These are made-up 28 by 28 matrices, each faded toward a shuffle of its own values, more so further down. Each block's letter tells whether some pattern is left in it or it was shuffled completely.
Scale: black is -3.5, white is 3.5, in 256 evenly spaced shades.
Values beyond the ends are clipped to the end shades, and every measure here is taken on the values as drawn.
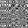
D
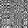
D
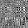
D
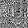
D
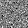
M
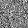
M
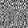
D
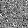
M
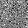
M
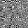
D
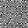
D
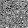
M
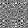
D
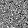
M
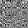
D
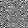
D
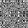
D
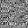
D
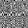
D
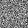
M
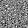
M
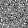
M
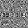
D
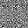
D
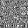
D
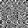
D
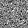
M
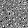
M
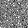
M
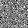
M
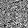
M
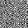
D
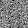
M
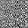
D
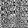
D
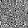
D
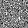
M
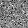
M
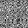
D
